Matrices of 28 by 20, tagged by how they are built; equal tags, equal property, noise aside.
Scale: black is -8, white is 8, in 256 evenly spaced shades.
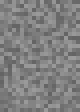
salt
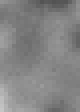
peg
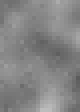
peg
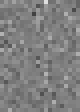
salt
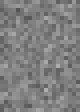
salt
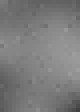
peg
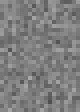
salt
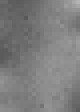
peg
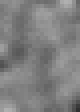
peg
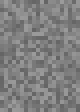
salt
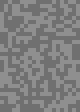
salt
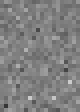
salt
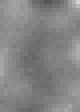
peg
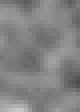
peg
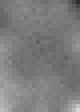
peg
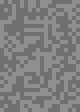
salt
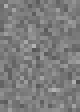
salt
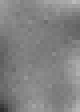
peg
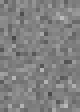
salt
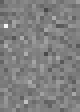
salt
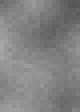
peg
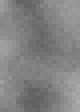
peg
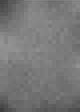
peg
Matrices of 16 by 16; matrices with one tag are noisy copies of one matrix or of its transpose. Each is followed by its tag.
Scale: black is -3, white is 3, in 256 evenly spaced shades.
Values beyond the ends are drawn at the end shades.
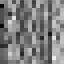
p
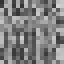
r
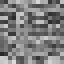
r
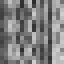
p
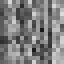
p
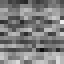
p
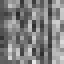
p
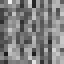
p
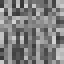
r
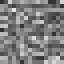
r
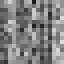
p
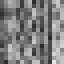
p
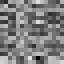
r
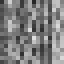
p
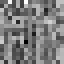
r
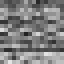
p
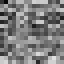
r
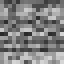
p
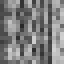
p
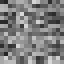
r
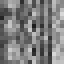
p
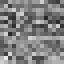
r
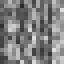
p
